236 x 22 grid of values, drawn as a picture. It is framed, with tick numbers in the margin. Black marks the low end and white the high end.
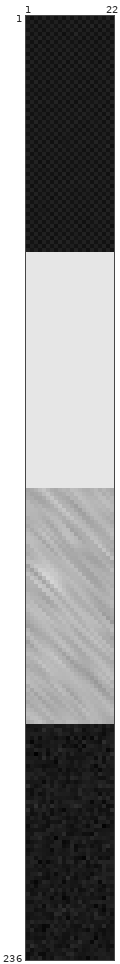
The table splits into 4 rows of 1 panel. Panel 1,1: very low, checkered, faint in contrast. Panel 2,1: very high, flat. Panel 3,1: high, slanting down to the right, faint in contrast. Panel 4,1: very low, fine-grained, faint in contrast.
